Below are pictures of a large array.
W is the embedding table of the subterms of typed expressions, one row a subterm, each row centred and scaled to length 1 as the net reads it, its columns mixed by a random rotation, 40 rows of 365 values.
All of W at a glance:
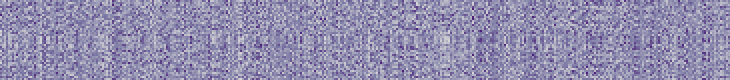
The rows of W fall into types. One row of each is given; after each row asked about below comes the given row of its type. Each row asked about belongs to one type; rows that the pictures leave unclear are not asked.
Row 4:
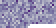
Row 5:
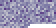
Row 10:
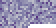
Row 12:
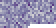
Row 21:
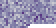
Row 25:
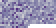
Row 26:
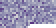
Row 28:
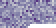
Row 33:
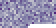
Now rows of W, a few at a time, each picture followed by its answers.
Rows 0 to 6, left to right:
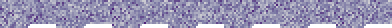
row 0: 21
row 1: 28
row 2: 33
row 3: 12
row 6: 26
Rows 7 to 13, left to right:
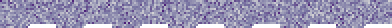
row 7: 10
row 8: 4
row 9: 12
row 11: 33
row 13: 26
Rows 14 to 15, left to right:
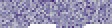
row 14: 5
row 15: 4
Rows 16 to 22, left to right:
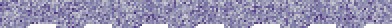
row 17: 25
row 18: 21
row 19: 21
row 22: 28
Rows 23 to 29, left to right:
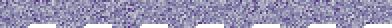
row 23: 28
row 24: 5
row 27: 4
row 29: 26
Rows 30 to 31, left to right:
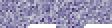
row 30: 4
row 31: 25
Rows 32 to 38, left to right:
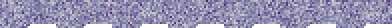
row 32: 21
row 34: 12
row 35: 5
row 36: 10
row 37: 28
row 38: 12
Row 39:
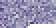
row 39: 26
